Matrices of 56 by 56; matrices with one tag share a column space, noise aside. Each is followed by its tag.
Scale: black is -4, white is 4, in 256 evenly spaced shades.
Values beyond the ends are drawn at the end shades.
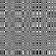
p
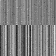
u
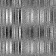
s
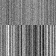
u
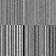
u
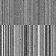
u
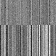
u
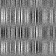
s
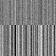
u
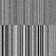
u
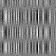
s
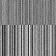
u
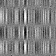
s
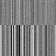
u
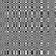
p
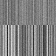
u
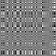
p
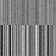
u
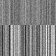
u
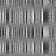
s
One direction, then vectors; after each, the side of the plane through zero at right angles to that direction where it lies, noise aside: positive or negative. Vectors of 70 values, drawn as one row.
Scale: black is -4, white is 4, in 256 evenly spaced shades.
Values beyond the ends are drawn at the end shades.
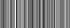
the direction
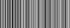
negative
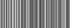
positive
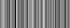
negative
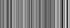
positive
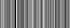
negative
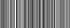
positive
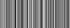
negative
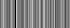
negative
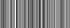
positive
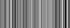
negative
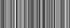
positive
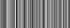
positive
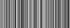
negative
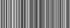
positive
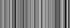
negative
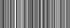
positive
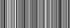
positive
